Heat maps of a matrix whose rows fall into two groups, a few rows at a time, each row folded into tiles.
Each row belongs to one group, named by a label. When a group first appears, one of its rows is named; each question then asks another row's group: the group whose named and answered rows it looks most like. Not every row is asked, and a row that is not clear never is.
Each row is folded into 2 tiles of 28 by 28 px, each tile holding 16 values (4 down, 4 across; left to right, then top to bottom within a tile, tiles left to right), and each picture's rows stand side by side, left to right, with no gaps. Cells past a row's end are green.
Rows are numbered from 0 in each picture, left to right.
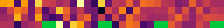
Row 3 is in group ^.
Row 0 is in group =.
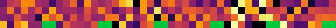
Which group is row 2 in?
=
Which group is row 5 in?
^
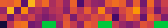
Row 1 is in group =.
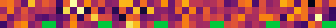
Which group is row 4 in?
^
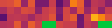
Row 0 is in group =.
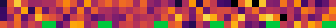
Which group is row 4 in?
^
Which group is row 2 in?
=
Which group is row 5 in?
=
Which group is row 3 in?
^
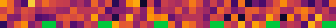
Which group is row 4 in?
=
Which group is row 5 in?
=
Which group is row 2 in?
^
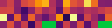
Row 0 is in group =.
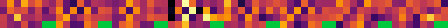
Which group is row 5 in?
^
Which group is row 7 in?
^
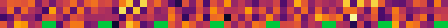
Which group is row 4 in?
=
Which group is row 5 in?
^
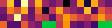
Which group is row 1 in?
^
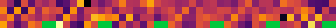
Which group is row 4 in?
^
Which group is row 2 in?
=
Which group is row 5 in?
=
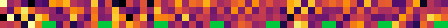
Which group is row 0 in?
=
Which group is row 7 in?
^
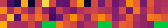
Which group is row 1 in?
^
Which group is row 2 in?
^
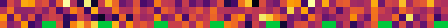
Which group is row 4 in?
^
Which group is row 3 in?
=
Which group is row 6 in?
=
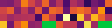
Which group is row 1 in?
=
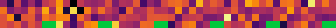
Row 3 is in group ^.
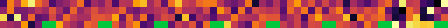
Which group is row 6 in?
=
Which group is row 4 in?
^
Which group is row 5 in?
^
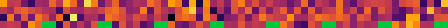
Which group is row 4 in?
^
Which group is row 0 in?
=
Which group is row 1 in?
=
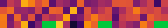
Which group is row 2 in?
=
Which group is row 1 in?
^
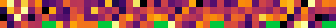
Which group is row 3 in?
^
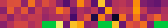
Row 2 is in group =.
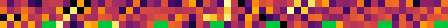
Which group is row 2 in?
^
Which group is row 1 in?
^
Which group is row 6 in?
^
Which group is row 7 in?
=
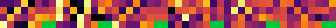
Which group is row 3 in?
=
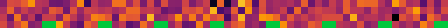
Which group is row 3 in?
=
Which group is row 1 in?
^
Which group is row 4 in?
^
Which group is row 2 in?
=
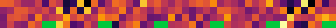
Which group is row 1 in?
^
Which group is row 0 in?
=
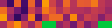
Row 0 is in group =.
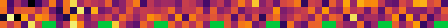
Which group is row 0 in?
=
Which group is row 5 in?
=
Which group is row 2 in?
^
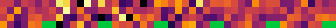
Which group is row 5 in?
^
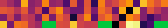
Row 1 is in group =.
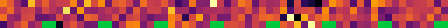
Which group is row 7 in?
=
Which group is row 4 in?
^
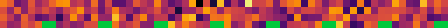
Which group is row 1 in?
=
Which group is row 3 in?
^
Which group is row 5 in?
=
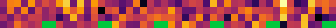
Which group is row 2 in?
^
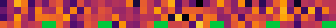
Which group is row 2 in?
=
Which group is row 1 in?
^
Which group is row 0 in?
^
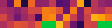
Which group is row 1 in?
^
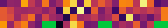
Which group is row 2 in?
=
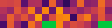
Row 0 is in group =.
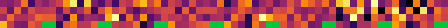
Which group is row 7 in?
^
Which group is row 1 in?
=
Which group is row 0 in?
^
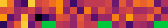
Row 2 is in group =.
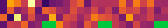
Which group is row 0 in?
=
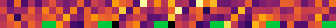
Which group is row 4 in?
^
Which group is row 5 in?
=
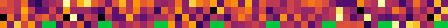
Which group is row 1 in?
=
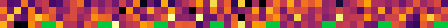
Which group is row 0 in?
^
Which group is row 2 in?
^
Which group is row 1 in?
^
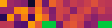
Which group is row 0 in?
=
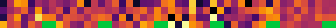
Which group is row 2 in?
=
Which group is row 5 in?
^
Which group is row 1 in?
^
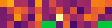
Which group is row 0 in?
=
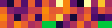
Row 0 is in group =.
